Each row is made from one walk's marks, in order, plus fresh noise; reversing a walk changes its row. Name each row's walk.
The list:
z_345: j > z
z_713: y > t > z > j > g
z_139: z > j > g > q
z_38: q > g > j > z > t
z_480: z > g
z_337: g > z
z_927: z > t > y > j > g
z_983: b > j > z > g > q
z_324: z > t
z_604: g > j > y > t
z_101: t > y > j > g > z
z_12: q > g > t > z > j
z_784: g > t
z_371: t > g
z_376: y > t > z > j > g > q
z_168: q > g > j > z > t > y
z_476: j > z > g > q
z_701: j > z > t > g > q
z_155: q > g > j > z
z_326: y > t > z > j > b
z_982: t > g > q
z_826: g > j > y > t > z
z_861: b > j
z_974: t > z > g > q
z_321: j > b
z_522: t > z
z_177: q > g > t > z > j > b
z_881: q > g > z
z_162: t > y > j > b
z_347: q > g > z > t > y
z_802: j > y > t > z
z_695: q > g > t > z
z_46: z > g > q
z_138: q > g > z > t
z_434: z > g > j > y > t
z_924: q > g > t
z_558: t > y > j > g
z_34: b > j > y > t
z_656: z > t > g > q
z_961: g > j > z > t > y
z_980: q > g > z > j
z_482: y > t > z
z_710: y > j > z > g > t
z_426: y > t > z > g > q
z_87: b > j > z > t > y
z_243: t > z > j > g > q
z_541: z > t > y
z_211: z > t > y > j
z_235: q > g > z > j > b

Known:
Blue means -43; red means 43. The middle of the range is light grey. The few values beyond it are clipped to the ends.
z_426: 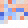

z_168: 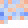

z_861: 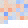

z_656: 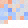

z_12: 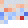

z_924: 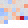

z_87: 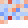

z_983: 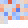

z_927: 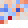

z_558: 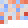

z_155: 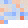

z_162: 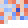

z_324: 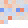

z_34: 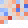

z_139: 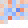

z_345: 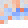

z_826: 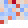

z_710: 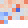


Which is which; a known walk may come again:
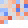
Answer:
z_34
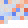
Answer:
z_177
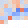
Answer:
z_345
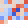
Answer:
z_326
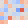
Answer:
z_480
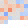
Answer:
z_861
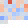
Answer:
z_974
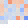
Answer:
z_982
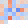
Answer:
z_139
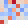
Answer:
z_826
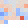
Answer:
z_138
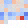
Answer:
z_695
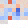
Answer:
z_476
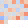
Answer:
z_371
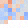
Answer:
z_656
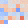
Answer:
z_38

